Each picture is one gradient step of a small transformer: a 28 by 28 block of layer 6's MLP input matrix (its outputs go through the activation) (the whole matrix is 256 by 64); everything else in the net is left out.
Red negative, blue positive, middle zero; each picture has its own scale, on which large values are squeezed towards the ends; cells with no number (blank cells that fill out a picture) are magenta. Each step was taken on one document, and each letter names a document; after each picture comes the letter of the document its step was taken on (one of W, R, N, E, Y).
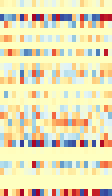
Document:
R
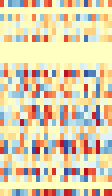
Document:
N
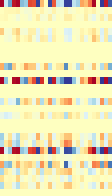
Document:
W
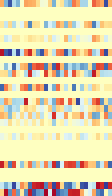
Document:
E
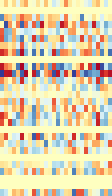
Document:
R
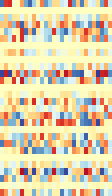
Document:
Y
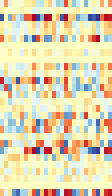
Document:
N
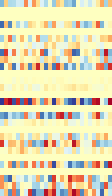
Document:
E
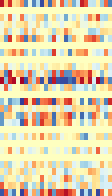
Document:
Y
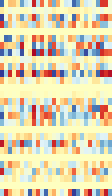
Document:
R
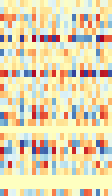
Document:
R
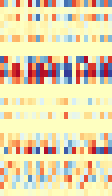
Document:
W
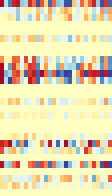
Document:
W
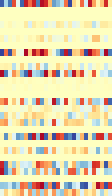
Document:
E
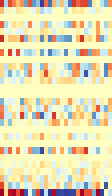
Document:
Y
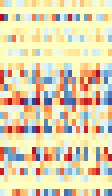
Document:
N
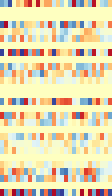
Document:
Y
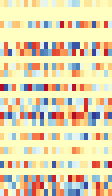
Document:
E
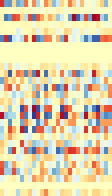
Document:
N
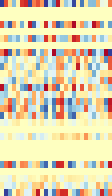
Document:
E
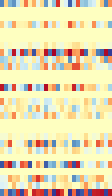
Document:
E
